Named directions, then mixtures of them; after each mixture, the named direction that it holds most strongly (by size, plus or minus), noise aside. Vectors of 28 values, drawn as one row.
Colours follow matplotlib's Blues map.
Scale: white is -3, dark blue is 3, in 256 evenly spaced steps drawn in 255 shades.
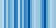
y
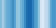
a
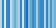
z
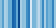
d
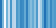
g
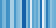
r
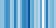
r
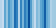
y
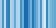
z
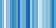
d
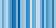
d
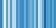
g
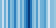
y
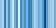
y
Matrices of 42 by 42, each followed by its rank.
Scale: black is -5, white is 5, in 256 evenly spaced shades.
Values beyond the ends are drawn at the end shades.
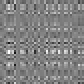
two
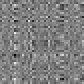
three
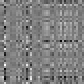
two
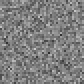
full rank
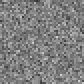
full rank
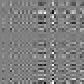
two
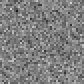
full rank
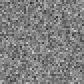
full rank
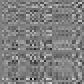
three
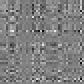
three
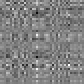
three
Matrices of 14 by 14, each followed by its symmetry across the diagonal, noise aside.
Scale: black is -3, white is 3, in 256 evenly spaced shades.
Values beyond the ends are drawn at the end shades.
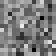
neither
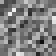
symmetric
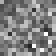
symmetric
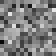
neither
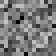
symmetric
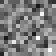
symmetric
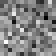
neither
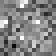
symmetric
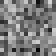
neither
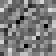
symmetric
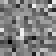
neither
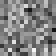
neither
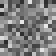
neither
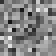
symmetric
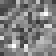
symmetric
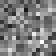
symmetric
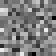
neither
